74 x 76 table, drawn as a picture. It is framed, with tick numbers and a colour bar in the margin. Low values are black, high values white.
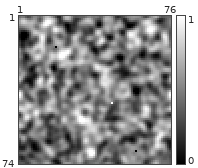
Average level on the scale: 50%. Lone odd cells: 3, 1 higher and 2 lower than their neighbours. Grain: blotchy. Slope: none. Stripes: none. Mirror symmetry: none. Histogram: bell-shaped. Odd rows or columns: none.
